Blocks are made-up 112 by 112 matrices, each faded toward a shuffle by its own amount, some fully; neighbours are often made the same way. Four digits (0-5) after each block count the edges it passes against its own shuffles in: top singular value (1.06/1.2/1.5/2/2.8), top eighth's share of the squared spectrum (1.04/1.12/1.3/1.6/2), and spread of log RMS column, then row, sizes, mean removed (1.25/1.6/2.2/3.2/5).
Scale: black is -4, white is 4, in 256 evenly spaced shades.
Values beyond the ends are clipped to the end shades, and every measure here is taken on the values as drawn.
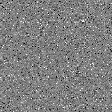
4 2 1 1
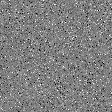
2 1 0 0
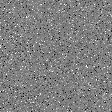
0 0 0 0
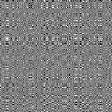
5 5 4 4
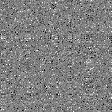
4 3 1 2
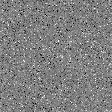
3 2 0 0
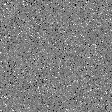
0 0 0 0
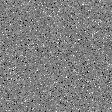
0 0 0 0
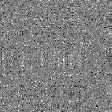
4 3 1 1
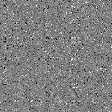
4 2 1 1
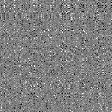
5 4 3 2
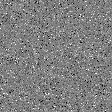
1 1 0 0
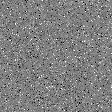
0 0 0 0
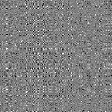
5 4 3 3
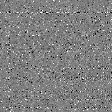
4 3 1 2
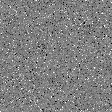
1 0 0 0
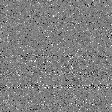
3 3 0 2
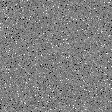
1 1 0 0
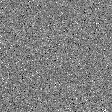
1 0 0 0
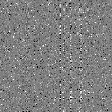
4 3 2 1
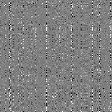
5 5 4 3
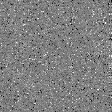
3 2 1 0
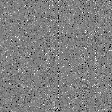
4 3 2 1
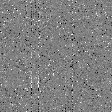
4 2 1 0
